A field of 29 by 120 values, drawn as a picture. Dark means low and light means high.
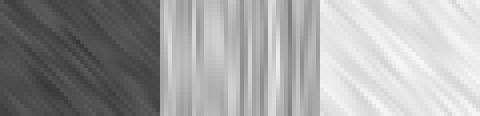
It is made of 1 by 3 panels. Panel 1,1: low, slanting down to the right, faint in contrast. Panel 1,2: high, streaked downward. Panel 1,3: very high, slanting down to the right, faint in contrast.
